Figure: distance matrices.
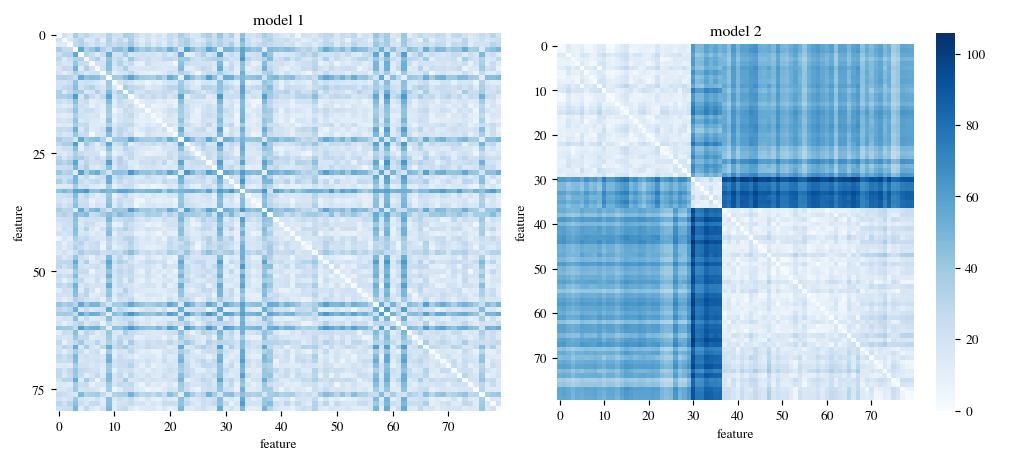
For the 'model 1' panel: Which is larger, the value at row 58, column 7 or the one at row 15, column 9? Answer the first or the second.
the second
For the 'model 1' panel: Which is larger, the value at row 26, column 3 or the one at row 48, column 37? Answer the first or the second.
the second
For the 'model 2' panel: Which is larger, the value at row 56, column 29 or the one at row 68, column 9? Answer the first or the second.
the first
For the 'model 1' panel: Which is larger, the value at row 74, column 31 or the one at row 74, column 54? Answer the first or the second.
the first
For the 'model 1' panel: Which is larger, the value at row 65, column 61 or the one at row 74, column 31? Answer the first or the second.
the second
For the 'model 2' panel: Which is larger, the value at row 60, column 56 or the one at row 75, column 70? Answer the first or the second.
the second
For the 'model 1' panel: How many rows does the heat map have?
80
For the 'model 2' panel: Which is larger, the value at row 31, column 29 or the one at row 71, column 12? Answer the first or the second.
the second
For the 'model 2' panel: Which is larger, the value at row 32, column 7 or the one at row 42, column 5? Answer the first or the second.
the second
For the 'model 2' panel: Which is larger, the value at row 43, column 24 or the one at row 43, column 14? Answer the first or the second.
the second
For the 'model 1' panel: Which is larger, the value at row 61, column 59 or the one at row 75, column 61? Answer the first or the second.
the first
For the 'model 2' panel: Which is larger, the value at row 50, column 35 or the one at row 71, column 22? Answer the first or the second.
the first
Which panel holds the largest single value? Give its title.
model 2
